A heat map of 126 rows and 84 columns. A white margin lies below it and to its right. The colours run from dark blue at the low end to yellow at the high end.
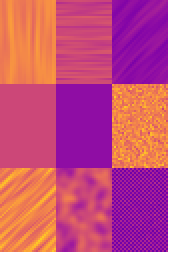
It is made of 3 by 3 panels. Panel 1,1: high, streaked downward, faint in contrast. Panel 1,2: middling, streaked across, faint in contrast. Panel 1,3: low, slanting up to the right, faint in contrast. Panel 2,1: middling, flat. Panel 2,2: low, flat. Panel 2,3: high, fine-grained. Panel 3,1: high, slanting up to the right. Panel 3,2: middling, blotchy. Panel 3,3: low, checkered.
